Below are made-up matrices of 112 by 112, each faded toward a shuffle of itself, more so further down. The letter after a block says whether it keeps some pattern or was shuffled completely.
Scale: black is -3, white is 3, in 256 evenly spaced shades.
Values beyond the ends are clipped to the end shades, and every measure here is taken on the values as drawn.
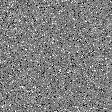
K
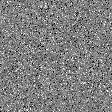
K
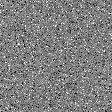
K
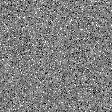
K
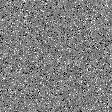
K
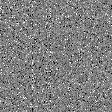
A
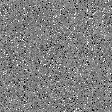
A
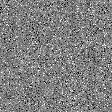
A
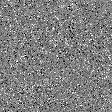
K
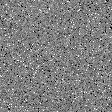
K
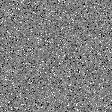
K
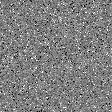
K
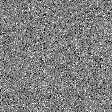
A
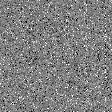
A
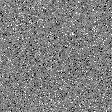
K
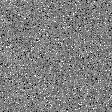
K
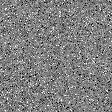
K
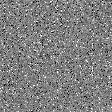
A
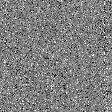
A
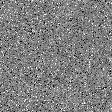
K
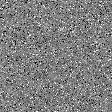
A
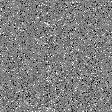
A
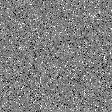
A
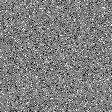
K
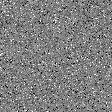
K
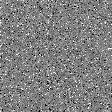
A
